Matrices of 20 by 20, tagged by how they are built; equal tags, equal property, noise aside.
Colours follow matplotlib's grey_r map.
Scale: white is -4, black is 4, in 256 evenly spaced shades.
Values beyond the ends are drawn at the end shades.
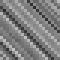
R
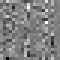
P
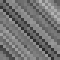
R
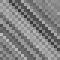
R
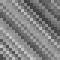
R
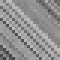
R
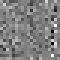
P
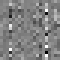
P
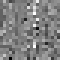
P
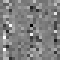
P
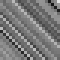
R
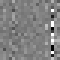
P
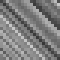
R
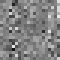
P
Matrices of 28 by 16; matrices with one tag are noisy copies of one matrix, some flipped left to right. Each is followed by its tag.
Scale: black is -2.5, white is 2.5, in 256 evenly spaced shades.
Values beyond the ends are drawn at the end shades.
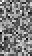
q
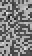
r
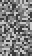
r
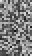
r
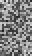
r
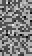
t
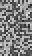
r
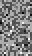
q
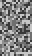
q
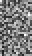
t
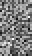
r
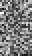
r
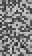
t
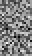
t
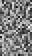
q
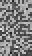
r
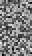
t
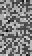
t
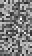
r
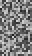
q
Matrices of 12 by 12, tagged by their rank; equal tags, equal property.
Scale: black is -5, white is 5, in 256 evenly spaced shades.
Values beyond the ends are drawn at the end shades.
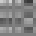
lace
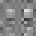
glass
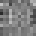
glass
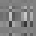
lace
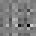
glass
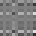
lace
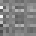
glass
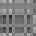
lace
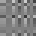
lace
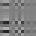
lace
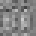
glass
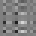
lace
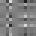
lace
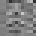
glass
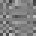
glass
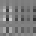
lace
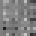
glass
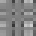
lace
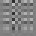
lace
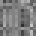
glass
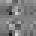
glass
